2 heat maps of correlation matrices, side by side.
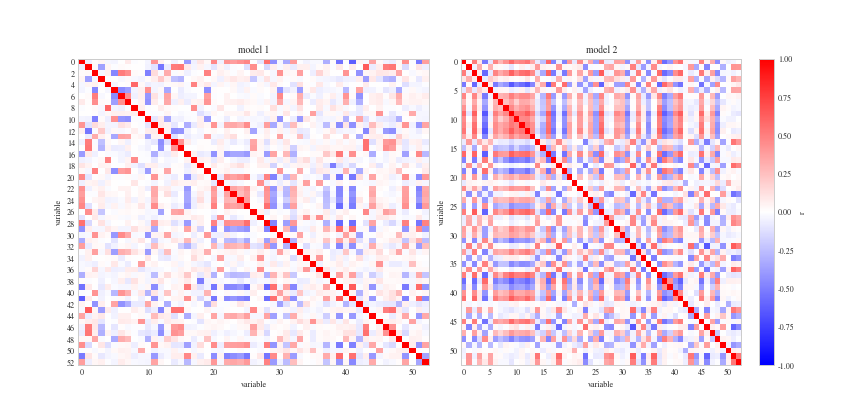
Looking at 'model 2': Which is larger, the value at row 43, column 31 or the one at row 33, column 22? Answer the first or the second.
the second
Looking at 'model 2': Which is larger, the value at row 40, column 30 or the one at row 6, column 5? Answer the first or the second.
the first
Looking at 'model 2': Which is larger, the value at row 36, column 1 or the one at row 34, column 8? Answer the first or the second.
the first
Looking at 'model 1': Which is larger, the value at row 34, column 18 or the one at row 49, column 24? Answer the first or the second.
the second
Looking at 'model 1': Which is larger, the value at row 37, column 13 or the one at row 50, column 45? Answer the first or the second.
the second
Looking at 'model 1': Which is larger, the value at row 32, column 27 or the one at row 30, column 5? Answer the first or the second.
the first
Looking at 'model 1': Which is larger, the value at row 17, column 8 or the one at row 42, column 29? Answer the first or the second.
the first
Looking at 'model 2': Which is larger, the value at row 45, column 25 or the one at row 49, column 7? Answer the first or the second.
the second
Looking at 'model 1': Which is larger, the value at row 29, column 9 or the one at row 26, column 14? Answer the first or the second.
the second
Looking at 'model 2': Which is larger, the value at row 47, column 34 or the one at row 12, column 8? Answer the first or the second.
the second
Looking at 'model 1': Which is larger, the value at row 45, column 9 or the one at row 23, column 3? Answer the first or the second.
the first
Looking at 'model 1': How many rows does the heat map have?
53
